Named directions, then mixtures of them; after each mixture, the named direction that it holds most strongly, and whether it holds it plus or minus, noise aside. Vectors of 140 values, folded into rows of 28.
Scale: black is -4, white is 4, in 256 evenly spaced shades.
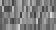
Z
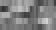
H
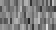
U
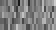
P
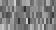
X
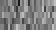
P, plus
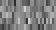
X, minus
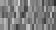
P, minus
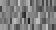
U, plus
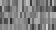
U, plus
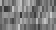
Z, plus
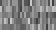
U, minus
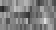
H, plus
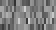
X, minus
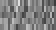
P, minus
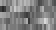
H, plus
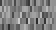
X, minus
